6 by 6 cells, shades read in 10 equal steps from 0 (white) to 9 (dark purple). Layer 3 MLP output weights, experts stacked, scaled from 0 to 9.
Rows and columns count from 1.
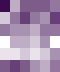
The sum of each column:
23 23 28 21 24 26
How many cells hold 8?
0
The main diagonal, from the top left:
9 5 4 2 2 5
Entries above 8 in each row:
1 0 0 0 0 0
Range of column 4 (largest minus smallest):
5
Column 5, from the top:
6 4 5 4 2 3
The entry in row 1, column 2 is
3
